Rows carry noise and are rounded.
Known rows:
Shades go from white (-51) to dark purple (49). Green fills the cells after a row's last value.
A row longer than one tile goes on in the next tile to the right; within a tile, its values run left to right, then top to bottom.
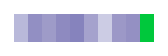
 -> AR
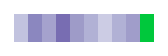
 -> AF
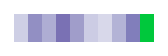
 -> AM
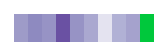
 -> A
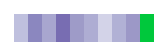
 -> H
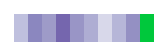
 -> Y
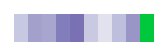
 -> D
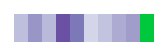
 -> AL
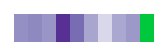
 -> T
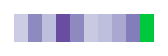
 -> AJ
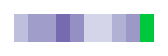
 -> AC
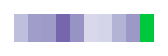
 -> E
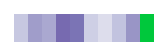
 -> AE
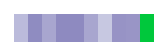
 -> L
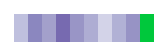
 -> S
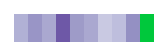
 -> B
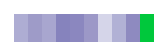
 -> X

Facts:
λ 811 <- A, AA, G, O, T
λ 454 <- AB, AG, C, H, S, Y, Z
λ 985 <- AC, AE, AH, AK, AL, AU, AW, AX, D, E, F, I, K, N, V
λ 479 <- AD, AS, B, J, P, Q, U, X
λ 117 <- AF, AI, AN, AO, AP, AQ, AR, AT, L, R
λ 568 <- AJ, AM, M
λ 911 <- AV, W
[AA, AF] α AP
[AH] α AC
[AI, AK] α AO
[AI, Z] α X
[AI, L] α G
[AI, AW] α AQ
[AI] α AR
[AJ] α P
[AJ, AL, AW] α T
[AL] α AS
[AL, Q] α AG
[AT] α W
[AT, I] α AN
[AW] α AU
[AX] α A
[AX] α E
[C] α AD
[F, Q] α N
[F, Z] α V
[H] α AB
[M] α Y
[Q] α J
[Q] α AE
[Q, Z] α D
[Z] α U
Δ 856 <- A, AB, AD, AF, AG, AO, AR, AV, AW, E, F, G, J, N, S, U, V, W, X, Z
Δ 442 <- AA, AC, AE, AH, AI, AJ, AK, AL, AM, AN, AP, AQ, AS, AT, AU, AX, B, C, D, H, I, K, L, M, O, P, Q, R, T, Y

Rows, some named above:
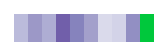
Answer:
J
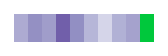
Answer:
AV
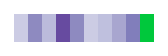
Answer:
AJ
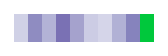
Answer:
M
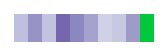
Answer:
Q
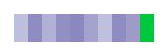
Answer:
AI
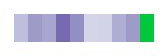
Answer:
K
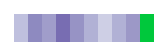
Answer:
R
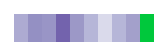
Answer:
W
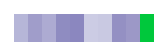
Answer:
AK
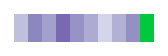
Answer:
S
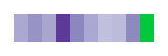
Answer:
P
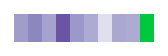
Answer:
AA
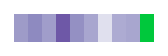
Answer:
O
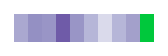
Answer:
W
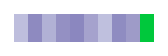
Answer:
AI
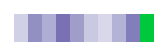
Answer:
AM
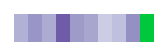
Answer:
B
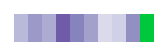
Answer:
J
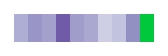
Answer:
AD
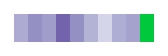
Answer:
AV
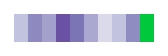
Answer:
AG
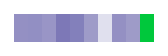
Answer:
G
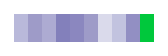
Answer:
U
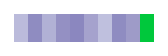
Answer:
AI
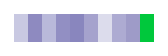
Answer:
Z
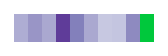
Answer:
AS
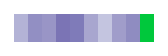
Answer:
AQ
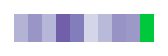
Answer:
AW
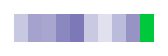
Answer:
V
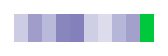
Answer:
F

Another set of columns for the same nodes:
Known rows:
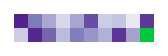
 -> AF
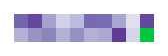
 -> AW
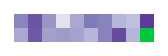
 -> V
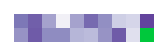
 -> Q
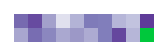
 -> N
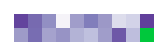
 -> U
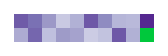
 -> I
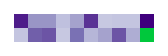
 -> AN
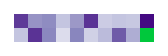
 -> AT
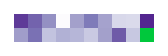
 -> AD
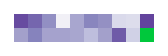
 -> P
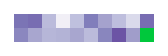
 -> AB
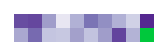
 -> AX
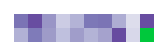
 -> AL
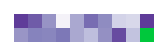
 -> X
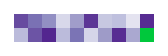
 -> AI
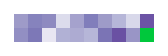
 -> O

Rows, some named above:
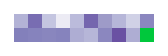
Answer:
Z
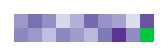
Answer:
G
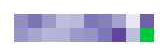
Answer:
T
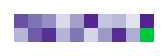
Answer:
AI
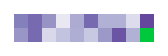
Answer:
M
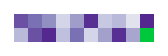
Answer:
AI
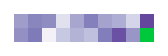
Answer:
A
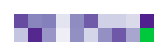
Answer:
R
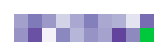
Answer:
AA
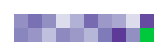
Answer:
G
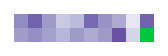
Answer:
AJ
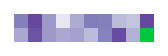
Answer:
V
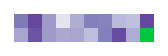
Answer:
V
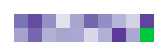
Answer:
AK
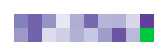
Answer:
M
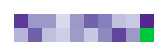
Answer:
W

